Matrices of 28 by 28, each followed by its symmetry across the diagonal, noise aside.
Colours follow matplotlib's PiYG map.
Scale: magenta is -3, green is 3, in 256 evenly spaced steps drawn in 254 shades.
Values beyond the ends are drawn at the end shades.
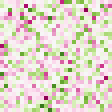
neither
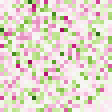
symmetric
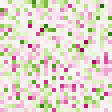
neither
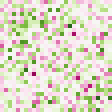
symmetric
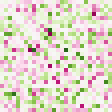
antisymmetric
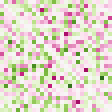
antisymmetric
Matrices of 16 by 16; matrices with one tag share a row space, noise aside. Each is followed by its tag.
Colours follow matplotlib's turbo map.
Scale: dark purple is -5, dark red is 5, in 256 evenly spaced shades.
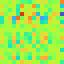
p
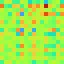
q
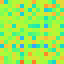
q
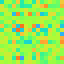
p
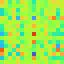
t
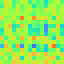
q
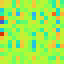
t
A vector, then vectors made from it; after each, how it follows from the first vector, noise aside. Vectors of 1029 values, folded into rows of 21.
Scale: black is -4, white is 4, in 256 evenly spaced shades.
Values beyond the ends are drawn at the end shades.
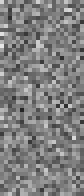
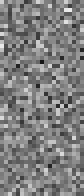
copied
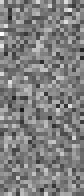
copied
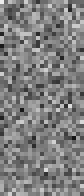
sign-scrambled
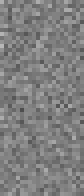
shrunk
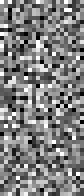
scaled up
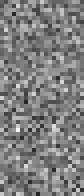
wrapped around
